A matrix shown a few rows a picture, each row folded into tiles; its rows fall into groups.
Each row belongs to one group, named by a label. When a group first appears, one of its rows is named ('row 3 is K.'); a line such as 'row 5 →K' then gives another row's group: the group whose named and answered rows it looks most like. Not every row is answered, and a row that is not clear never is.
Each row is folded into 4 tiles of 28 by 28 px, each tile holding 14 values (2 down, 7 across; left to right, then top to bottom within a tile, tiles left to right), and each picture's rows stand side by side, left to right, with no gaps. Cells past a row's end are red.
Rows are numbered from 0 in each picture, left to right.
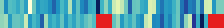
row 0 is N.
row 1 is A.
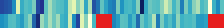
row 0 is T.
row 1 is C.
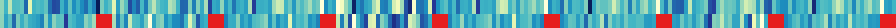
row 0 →N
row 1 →A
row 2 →C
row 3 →A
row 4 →C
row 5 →C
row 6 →T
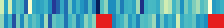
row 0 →N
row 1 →C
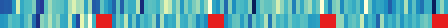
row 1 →C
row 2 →C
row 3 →N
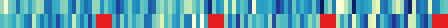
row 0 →A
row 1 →T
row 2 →N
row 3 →A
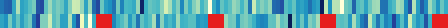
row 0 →T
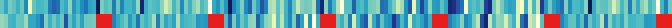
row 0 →N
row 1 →C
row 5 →C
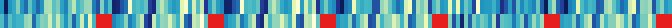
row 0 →T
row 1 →T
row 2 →T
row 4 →N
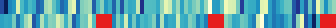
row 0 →T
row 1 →C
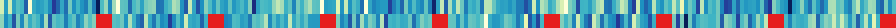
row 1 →A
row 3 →N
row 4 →A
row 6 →N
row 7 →T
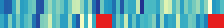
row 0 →T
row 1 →C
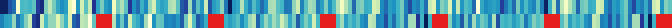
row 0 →T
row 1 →A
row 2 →T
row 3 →A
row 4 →N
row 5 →A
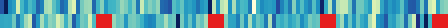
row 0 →T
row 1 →N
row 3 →A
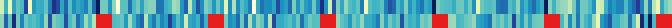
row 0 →N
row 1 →A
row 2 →N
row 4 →N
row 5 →A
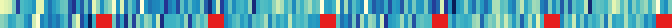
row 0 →A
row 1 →N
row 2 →C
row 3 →N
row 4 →T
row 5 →C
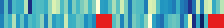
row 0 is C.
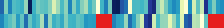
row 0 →C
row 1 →T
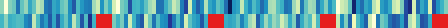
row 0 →A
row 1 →A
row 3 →A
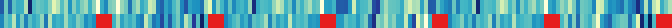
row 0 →C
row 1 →A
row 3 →T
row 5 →A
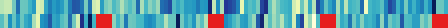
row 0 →A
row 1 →N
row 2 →T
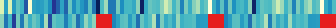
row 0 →N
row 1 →C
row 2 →C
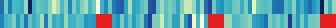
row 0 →C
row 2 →N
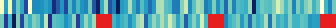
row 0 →N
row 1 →T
